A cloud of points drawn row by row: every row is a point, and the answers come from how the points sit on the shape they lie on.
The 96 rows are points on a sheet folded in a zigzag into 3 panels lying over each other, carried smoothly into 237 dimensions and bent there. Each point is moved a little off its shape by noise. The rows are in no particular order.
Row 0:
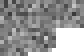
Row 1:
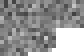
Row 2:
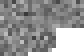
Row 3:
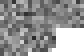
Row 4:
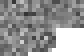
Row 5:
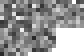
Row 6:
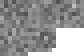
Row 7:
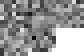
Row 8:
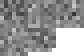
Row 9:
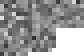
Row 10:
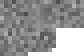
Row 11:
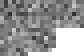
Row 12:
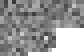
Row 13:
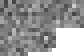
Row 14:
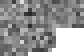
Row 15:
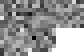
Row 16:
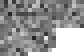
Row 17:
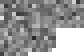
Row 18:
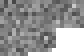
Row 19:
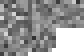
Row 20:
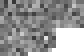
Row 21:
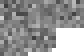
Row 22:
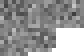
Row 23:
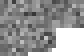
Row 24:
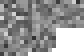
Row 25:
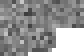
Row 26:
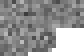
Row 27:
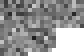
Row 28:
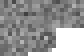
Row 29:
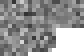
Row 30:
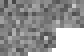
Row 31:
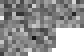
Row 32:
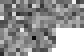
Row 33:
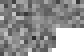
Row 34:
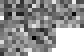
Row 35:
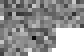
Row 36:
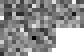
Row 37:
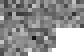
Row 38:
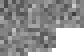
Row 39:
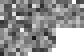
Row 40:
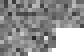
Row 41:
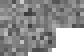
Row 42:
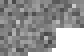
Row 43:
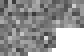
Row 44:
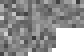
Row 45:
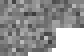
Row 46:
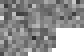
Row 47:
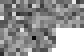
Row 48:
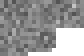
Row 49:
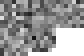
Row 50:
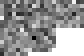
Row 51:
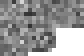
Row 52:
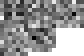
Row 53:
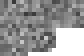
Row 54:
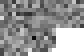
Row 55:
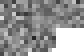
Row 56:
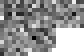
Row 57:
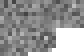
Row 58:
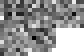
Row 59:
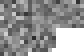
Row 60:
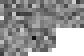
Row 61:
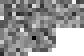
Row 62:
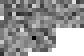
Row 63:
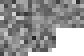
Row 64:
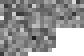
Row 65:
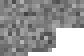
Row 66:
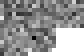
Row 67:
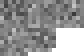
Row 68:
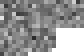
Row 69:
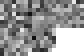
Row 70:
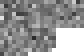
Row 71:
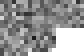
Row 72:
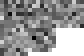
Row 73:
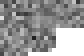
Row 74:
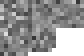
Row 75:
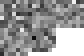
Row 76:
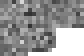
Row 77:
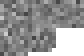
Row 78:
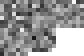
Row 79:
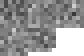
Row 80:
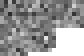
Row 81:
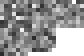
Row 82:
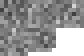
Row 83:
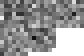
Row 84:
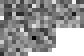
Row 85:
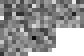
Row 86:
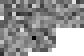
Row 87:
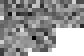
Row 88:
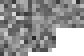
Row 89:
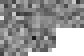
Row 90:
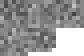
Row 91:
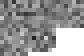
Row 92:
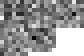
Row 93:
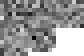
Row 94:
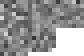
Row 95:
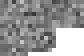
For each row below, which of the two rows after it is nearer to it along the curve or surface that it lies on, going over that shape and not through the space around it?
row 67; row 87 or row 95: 95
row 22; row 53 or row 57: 57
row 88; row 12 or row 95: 95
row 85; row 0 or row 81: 81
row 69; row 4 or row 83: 4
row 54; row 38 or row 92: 92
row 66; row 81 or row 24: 81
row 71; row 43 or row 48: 43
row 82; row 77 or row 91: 77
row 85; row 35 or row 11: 35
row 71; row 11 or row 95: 95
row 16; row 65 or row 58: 65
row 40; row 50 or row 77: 50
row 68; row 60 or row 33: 60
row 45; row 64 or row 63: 63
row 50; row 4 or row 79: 79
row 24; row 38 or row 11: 38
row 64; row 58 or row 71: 58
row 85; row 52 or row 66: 52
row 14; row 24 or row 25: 25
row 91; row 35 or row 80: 80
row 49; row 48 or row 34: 34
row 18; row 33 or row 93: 33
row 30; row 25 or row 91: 25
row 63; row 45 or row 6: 45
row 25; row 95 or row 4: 95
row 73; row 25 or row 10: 25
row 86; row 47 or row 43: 47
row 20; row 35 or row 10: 35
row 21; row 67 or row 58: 67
